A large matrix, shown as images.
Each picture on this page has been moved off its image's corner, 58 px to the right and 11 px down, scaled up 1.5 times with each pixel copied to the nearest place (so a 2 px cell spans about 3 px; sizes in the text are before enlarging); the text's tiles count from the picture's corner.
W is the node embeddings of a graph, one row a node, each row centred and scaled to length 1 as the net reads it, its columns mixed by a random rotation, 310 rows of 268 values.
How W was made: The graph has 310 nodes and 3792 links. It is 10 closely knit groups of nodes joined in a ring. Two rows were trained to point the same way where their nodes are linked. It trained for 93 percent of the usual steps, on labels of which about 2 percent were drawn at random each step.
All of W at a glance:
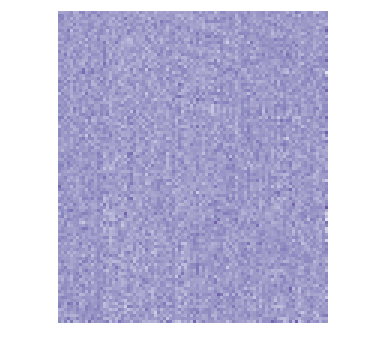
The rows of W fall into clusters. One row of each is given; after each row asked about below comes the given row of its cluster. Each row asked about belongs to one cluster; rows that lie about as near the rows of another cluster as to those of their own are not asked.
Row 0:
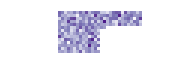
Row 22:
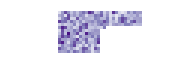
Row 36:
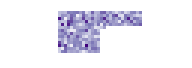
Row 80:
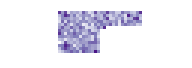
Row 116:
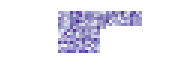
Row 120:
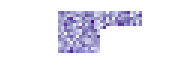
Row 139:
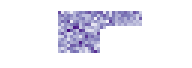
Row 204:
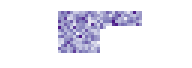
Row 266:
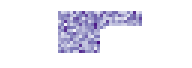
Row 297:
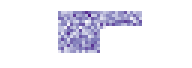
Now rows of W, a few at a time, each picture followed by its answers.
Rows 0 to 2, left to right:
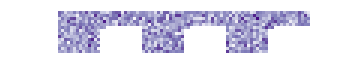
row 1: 266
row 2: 116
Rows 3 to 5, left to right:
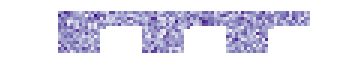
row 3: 22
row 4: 120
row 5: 0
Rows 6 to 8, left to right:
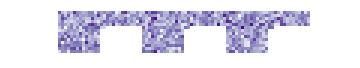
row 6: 297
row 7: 120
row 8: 204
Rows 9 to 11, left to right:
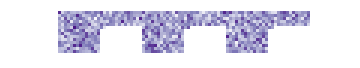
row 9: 139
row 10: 80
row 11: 0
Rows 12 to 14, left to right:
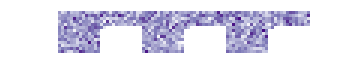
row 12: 266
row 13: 204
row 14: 120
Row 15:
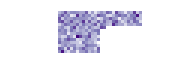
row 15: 204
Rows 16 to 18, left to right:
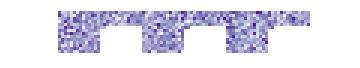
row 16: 266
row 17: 139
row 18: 22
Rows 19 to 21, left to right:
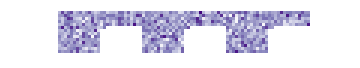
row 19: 120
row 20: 204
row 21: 116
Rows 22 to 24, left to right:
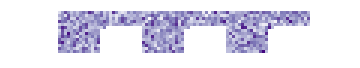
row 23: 36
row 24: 139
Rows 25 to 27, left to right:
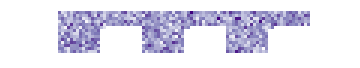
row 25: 297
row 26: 80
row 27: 120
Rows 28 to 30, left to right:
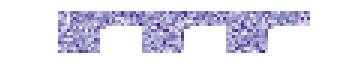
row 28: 116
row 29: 139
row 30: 139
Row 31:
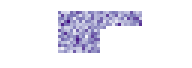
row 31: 36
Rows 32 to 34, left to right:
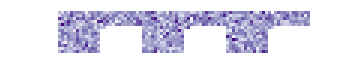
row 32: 36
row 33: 120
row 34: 0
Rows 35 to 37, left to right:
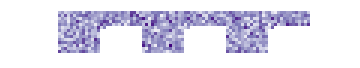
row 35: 116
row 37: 120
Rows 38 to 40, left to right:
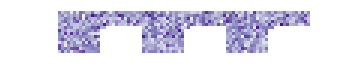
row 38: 266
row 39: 120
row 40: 204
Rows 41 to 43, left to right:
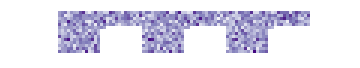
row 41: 0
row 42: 0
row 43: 0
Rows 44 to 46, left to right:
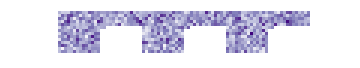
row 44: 36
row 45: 116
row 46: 120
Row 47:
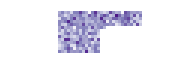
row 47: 0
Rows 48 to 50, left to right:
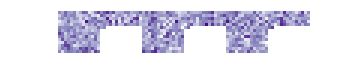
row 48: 80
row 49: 120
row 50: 204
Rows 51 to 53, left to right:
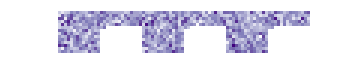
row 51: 36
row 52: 36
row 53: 80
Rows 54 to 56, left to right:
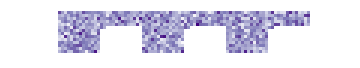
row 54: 139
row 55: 204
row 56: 120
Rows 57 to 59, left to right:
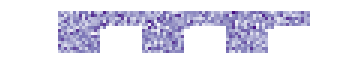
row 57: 266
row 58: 266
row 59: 22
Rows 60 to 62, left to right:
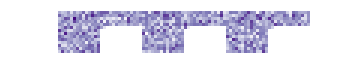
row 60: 266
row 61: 297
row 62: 0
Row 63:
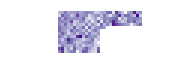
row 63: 204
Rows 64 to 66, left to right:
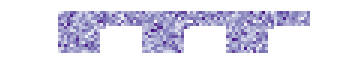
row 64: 36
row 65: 139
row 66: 0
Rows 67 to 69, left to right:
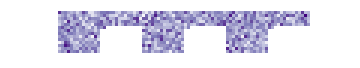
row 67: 80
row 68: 36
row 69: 204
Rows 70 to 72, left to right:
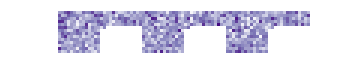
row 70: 22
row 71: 120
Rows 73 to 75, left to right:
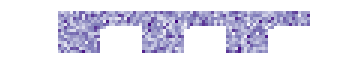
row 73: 266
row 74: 120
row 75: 120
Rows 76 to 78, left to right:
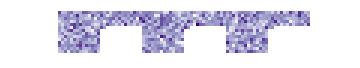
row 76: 139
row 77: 204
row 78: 116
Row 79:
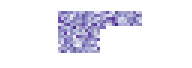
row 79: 204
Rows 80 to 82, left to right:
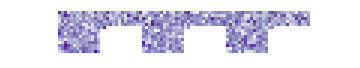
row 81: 36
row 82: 36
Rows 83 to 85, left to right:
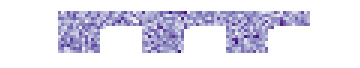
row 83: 297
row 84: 139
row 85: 204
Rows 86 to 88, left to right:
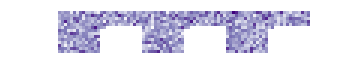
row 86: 266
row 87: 116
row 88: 22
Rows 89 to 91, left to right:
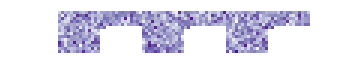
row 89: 116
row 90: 80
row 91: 116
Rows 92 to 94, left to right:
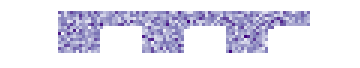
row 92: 297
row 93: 0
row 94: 204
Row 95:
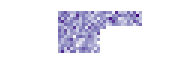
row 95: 204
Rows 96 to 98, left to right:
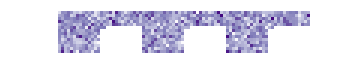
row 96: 204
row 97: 204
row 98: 120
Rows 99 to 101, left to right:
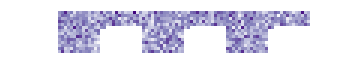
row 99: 204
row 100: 116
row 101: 204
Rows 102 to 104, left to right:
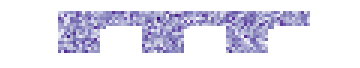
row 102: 116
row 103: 266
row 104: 204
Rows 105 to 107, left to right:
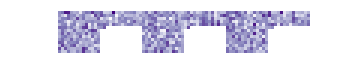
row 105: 22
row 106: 120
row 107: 22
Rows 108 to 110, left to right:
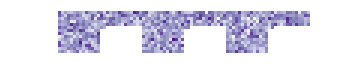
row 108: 139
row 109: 0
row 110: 120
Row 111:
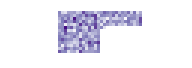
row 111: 266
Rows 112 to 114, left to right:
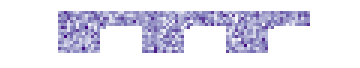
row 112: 22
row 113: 120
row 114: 116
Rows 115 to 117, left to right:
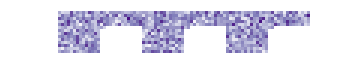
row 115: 36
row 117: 120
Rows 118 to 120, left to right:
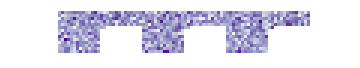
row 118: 0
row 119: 266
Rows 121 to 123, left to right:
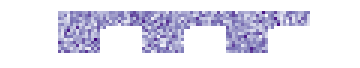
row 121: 116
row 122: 204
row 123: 80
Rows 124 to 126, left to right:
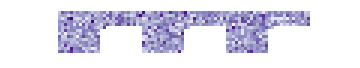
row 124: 120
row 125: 139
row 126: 266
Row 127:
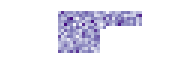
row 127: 120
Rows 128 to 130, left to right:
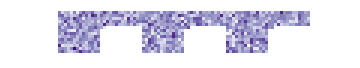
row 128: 266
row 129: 204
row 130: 116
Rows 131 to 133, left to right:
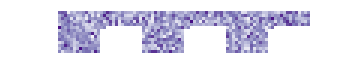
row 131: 80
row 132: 116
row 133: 120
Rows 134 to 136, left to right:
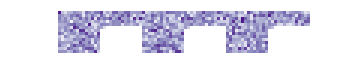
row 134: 139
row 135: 139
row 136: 266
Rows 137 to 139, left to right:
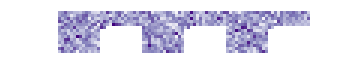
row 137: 204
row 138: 80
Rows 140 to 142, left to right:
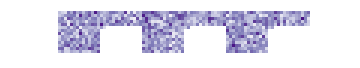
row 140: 297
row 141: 22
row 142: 80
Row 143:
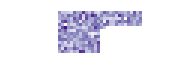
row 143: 266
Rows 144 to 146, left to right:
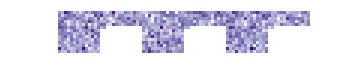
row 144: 22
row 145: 116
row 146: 22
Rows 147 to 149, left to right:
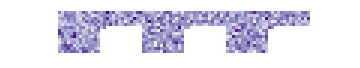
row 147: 80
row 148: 266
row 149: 139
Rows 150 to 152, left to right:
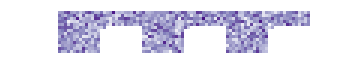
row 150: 22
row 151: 139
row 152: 120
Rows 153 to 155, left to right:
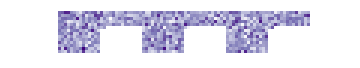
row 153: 22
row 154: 297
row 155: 120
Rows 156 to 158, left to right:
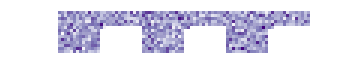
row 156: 297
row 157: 22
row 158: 266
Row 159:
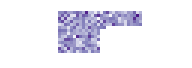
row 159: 204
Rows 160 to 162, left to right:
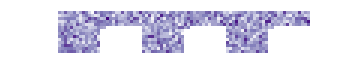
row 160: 80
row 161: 116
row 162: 36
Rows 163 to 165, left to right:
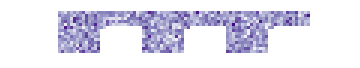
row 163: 266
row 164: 22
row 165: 120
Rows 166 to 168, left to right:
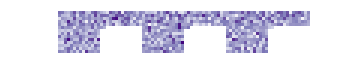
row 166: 0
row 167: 266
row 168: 0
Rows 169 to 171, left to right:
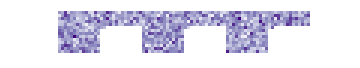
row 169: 80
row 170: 266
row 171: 120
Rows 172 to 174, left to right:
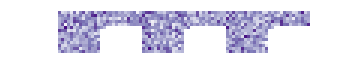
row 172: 266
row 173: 22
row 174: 204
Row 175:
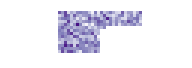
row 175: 80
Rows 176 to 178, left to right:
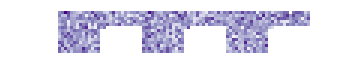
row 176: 22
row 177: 22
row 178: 0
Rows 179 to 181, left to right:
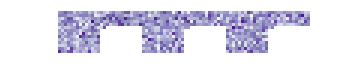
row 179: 120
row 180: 0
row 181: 266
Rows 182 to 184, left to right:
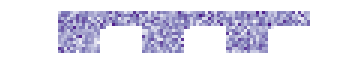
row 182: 204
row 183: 0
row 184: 297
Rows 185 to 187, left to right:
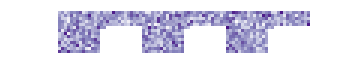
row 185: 116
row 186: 266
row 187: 22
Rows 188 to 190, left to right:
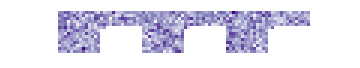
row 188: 22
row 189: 139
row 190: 22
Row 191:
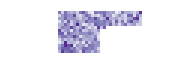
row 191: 80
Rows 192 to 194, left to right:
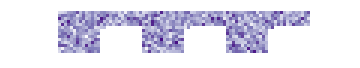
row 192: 36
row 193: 36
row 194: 80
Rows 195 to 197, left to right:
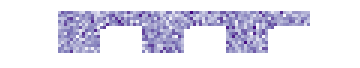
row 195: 120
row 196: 80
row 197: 22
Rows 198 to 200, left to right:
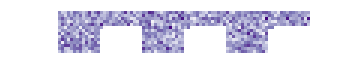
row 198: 297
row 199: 22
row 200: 139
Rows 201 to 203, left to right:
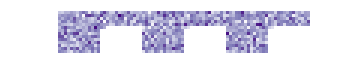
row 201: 266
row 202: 297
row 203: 297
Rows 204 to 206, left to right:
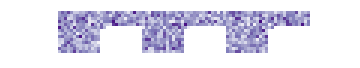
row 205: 297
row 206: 120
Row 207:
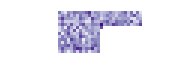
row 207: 297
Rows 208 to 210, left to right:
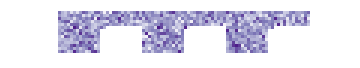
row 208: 139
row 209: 139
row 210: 80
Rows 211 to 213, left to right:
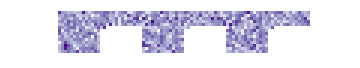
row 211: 80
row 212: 36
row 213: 36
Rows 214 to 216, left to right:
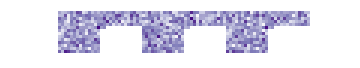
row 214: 116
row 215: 80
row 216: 116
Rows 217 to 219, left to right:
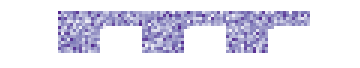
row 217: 297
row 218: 266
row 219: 0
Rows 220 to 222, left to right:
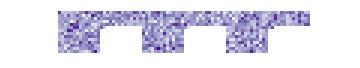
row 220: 139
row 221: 297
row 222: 116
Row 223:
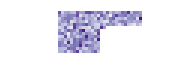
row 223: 139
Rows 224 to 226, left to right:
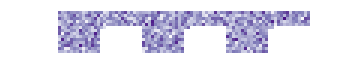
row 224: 297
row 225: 36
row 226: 0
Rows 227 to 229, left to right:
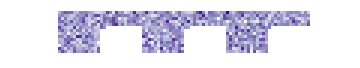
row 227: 204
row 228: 0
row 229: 297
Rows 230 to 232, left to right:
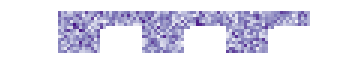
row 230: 139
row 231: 204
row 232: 116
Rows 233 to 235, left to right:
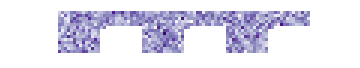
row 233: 116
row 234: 139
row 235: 204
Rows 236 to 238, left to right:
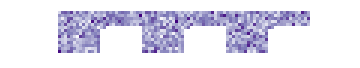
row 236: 120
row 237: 120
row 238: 139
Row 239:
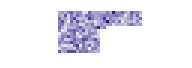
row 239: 116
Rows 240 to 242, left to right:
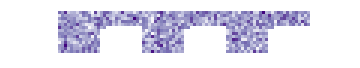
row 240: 80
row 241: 116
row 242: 0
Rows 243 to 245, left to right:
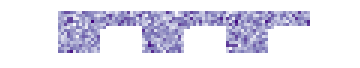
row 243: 120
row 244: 80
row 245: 36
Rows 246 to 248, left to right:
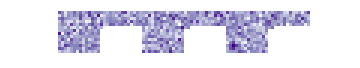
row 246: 297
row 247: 116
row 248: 80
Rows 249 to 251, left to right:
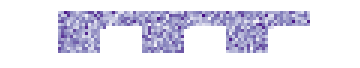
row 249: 22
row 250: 266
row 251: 297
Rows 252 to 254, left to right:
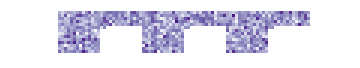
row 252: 116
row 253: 120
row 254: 116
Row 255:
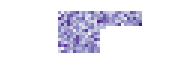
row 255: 36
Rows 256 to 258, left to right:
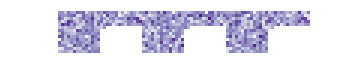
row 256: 36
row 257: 0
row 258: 36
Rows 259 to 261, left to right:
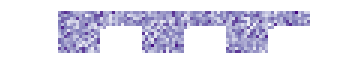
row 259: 22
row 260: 297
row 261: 120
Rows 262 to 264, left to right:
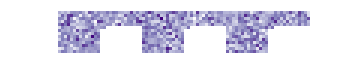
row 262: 36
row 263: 22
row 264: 116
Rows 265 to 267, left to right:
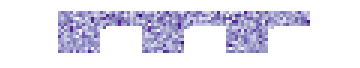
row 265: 120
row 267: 36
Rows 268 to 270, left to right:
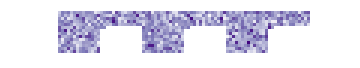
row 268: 204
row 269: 80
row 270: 139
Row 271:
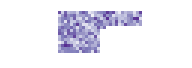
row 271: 80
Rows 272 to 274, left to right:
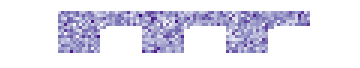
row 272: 120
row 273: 120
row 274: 116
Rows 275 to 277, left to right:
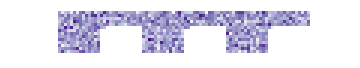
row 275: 266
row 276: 0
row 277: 297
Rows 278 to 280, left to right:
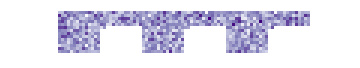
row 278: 22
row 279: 0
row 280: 120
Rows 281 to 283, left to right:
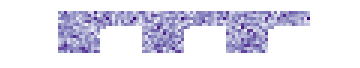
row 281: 80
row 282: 139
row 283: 139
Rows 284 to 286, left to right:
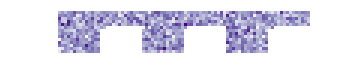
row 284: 36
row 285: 297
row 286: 22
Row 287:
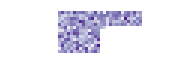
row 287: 0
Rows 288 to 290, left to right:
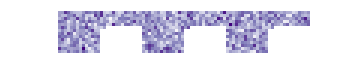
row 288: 22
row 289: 80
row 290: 36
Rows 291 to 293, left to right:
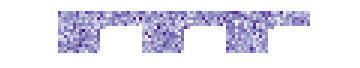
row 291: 139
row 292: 139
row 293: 22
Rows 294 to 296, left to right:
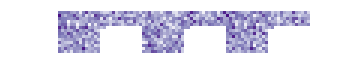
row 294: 22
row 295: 80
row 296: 22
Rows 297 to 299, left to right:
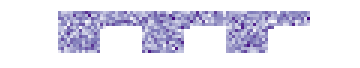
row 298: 116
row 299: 139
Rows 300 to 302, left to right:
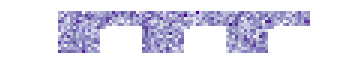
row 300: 116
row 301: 22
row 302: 36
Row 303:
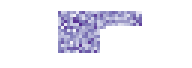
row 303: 266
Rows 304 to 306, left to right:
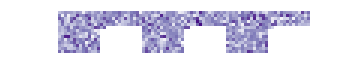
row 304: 116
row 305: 204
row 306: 266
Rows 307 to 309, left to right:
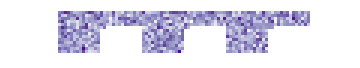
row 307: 22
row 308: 139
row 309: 0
